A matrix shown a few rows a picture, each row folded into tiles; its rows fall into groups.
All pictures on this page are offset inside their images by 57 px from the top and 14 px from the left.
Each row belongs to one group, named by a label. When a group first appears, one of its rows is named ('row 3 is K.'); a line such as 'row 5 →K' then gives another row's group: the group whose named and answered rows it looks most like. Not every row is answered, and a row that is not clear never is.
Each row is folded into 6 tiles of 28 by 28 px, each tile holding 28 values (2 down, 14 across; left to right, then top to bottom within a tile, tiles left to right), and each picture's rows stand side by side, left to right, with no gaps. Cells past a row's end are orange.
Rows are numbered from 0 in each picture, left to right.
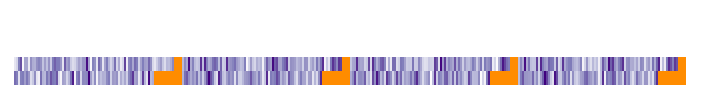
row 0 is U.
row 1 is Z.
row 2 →Z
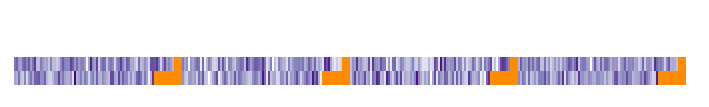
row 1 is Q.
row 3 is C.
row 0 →C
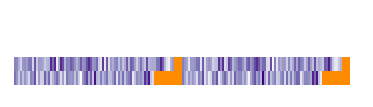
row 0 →Q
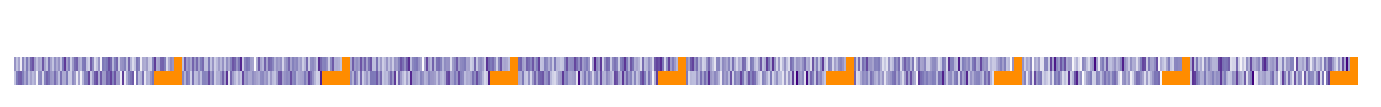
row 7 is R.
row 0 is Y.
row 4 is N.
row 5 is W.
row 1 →C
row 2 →C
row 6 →U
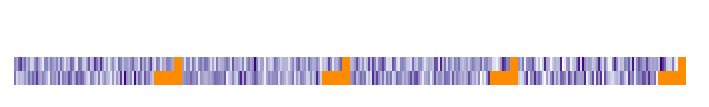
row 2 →Z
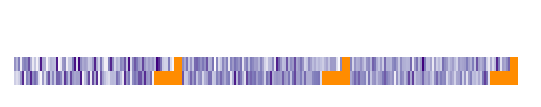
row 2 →U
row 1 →W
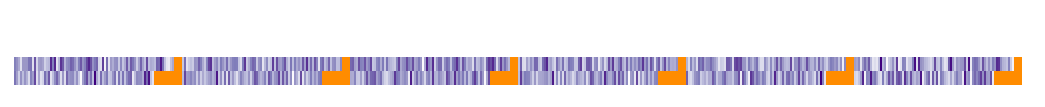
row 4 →W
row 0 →Q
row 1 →Y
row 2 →C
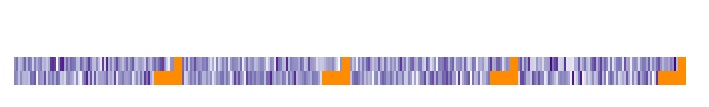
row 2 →Y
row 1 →W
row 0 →Q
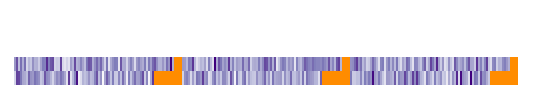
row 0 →R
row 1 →R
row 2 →N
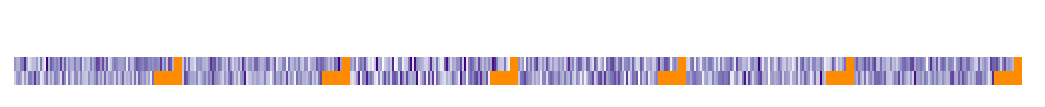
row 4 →U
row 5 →C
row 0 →R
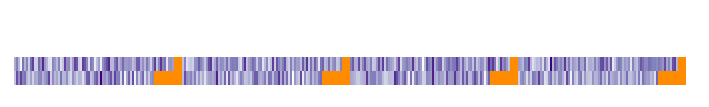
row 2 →C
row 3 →R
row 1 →Y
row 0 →Y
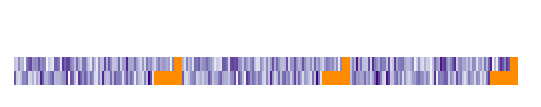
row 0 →W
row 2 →Z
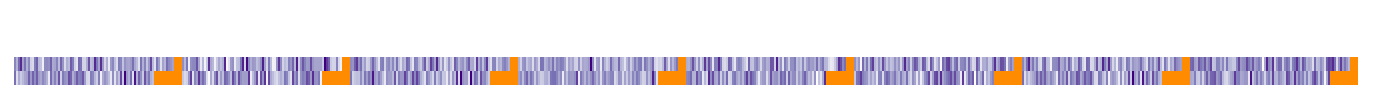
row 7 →C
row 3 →U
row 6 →N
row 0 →N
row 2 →N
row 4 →Z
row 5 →Y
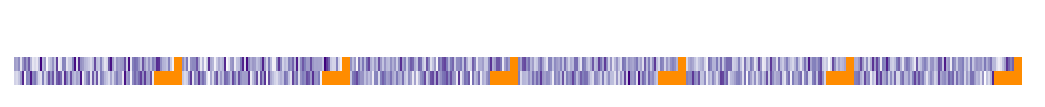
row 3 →N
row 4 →U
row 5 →Z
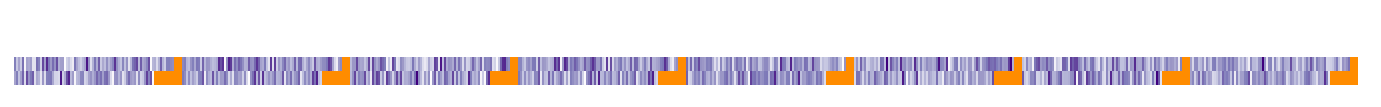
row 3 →Q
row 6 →W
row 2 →Z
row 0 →U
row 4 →W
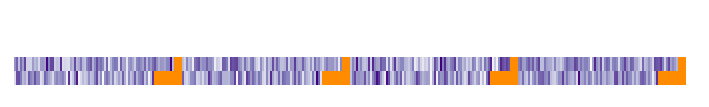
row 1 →W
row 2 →Z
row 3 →C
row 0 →R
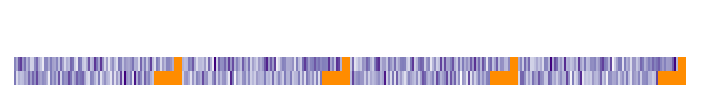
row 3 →R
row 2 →Y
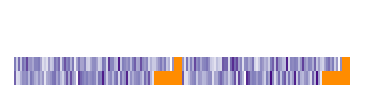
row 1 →W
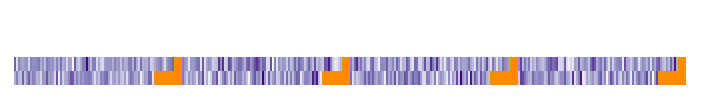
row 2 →N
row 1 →Q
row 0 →U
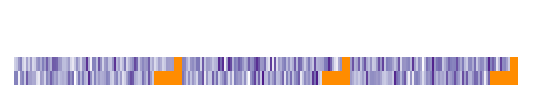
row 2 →C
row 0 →U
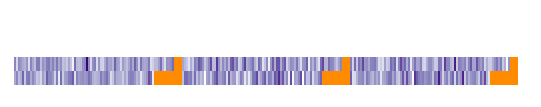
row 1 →Y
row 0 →U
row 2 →W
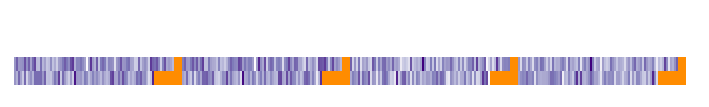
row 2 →U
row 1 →C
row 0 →C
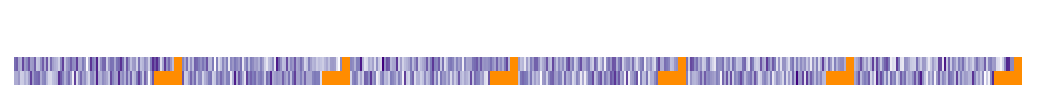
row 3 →Y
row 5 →Z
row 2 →R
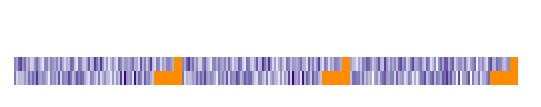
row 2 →Y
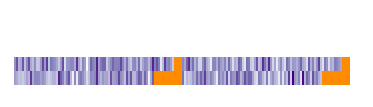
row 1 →N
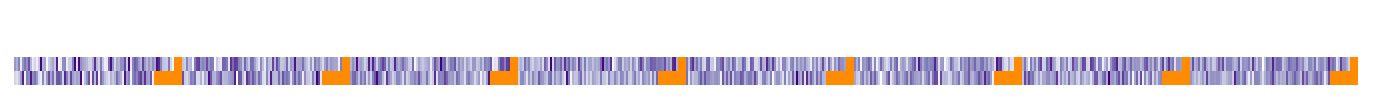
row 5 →Q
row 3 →R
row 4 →N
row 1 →W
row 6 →Y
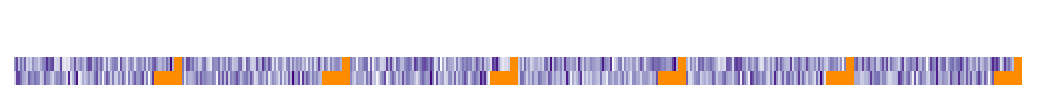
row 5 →C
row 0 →R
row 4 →W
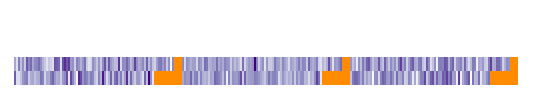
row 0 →W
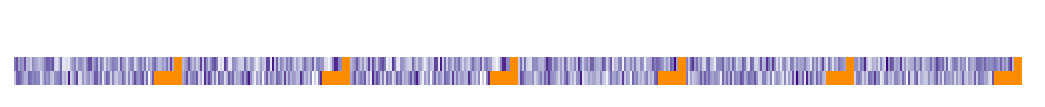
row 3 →R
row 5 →R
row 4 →N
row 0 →R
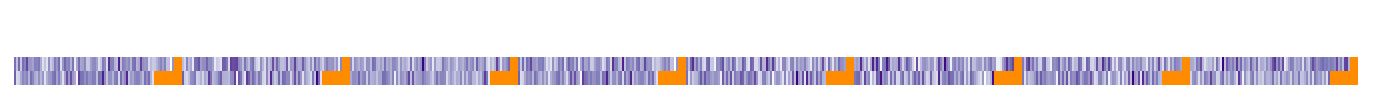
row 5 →Z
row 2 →U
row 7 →R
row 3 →W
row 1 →W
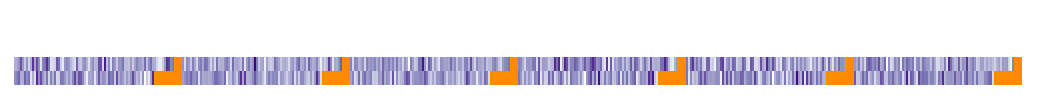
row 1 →U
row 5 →W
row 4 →N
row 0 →Z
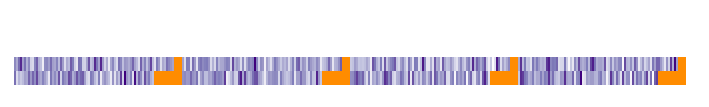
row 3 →R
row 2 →U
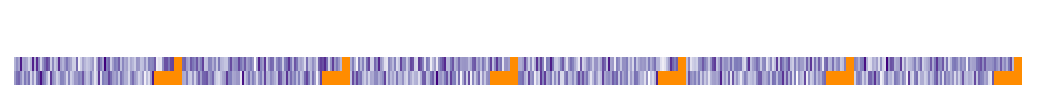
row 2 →Y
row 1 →C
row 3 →Z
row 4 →Y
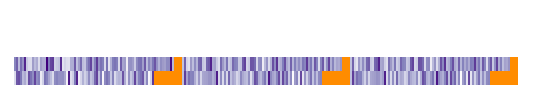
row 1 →Y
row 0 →R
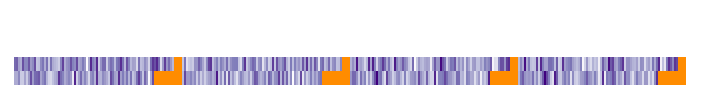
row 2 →Z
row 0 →C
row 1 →Y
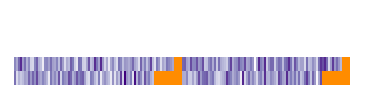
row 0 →N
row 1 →C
